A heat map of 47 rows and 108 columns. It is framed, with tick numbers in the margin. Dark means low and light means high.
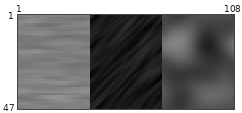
The table splits into one row of 3 panels. Panel 1,1: middling, streaked across, faint in contrast. Panel 1,2: very low, slanting up to the right, faint in contrast. Panel 1,3: low, smooth.
